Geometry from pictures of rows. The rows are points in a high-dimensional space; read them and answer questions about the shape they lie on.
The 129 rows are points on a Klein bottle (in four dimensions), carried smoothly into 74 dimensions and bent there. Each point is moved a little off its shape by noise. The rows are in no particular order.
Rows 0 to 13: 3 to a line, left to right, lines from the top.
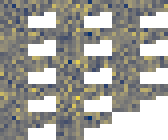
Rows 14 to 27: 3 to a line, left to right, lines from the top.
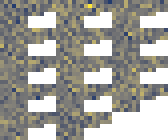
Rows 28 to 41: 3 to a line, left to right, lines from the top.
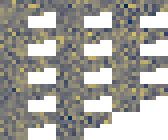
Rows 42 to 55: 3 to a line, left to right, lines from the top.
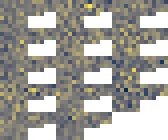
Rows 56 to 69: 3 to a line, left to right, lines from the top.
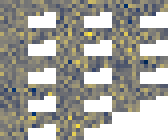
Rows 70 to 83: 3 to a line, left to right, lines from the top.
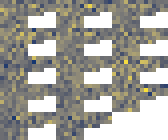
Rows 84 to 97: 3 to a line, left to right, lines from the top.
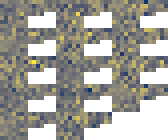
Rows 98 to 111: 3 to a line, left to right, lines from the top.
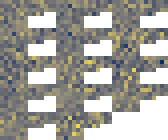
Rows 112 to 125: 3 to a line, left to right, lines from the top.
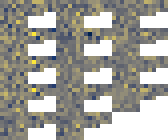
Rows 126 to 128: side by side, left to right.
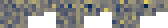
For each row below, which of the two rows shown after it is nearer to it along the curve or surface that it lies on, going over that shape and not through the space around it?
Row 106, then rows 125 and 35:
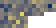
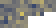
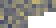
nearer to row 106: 125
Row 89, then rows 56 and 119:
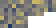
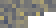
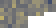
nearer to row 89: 119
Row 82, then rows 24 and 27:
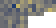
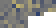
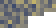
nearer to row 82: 24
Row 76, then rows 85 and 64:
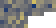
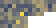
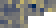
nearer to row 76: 64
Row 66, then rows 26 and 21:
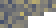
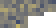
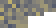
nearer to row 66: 21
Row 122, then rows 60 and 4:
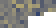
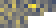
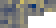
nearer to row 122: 4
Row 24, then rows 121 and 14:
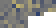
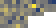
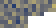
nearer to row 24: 14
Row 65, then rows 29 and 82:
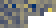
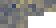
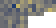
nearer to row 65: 82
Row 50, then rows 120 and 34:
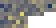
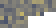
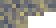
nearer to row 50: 34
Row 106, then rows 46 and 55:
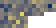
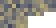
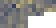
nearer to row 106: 46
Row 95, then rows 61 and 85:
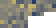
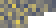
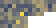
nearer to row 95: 61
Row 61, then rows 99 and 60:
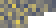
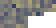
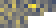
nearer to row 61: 60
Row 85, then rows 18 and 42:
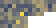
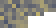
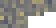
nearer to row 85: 18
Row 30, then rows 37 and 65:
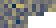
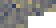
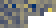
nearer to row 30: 65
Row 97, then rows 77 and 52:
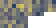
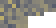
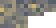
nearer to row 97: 52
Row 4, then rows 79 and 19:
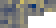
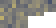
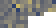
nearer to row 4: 19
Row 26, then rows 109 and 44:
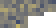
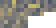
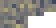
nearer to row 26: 44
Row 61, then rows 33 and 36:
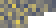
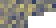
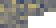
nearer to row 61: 36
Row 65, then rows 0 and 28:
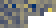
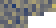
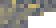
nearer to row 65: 0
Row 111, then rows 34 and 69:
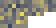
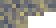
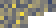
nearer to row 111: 69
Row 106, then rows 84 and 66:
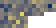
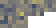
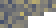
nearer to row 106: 84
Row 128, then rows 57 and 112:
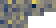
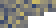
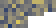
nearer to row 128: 57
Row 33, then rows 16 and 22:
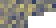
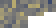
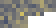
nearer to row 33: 16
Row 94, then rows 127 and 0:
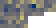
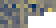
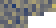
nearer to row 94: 127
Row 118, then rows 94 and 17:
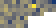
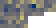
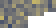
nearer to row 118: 17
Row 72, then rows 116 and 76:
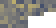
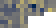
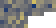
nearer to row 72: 116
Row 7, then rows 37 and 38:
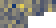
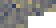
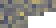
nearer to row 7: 37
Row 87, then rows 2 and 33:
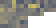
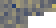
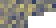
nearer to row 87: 33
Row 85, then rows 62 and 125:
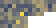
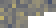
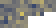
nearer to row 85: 125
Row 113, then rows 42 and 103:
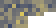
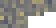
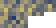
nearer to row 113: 42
